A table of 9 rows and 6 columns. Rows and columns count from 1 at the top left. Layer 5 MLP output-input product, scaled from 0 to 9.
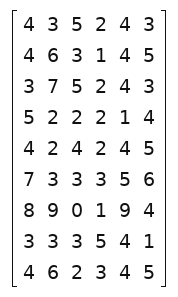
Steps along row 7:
up down up up down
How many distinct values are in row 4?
4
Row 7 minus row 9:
4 3 -2 -2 5 -1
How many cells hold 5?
8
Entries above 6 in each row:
0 0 1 0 0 1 3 0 0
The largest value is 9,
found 2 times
